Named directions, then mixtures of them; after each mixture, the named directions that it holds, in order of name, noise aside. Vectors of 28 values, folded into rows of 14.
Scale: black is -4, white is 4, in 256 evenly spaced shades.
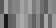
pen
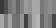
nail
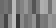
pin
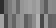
nail, pen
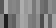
pen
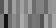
pen, pin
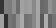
nail, pen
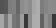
nail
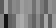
pen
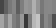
nail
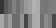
nail
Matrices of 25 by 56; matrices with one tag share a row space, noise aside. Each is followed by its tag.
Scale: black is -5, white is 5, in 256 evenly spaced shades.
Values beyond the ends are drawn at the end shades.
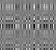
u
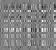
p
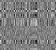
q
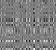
u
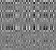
u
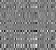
q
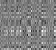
p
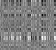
p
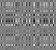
u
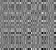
p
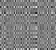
q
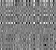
u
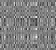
q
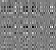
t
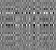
u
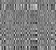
q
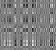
t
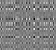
u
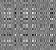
t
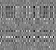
u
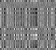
q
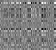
p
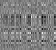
p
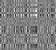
q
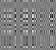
t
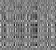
q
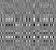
u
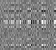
p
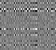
q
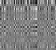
q
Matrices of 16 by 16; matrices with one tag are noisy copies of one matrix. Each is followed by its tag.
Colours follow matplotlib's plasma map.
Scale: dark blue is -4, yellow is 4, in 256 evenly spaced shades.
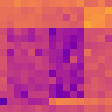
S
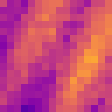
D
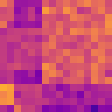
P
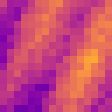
D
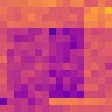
S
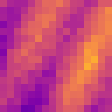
D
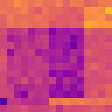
S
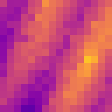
D
